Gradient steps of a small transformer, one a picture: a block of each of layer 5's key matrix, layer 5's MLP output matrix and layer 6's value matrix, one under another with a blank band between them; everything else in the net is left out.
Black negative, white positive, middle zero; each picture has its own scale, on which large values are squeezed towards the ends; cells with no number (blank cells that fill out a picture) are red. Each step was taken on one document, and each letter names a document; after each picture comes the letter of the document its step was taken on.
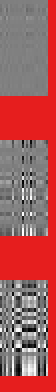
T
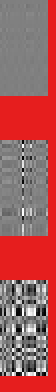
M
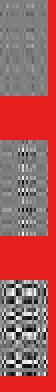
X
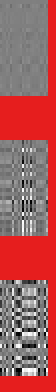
T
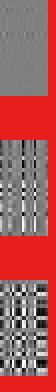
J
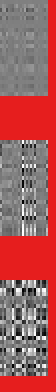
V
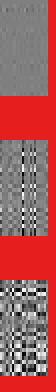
J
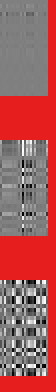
M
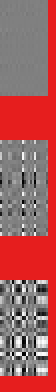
J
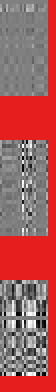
V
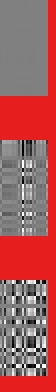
V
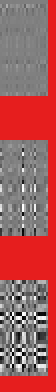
J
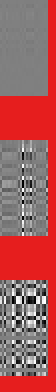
X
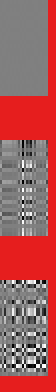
X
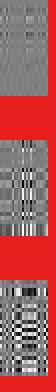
T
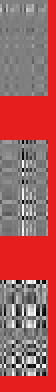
X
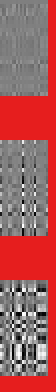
J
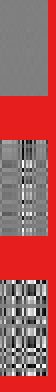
V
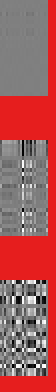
M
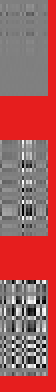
X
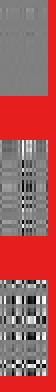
M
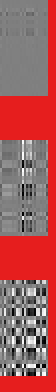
V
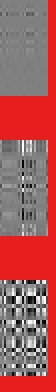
X
